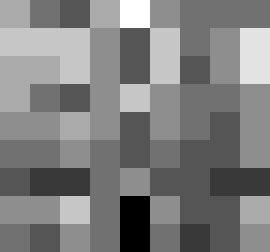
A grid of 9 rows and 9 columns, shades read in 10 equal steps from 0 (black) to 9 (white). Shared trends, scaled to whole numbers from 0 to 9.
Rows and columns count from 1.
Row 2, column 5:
3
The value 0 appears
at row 8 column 5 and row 9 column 5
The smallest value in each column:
3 2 2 4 0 3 2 2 2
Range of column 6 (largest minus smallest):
4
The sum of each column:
46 40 45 42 33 45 30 32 48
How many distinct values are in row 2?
5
